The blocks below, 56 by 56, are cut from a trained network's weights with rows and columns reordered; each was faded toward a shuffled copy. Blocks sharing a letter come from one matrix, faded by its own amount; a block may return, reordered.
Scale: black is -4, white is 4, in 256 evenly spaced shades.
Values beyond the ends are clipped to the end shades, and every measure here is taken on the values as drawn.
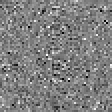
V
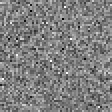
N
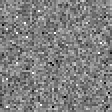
N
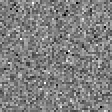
N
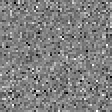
V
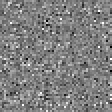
V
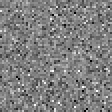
V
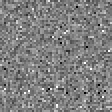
N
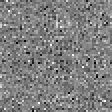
V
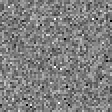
N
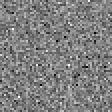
N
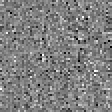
V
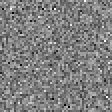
N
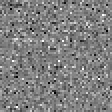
V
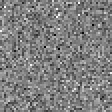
N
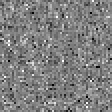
V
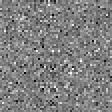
V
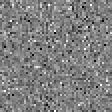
V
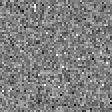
N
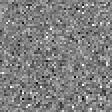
V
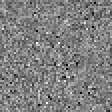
N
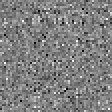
V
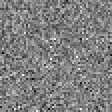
N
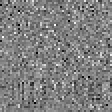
V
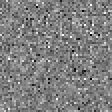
V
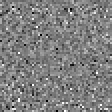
V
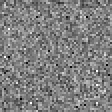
N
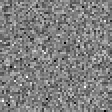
N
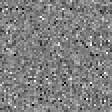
V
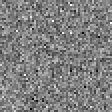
N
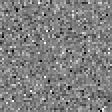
V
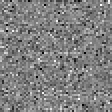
V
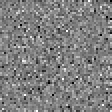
V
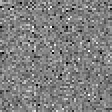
V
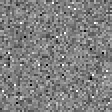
N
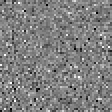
V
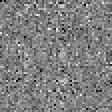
V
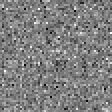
V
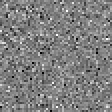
V
